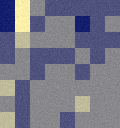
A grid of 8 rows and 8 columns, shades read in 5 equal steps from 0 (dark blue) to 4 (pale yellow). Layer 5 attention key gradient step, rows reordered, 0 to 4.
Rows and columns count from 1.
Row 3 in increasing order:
1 1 1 1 2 2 2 3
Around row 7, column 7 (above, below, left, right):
2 2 3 2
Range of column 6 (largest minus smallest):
3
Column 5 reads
1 2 2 1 2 2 2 1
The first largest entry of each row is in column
2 2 2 2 1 1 6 1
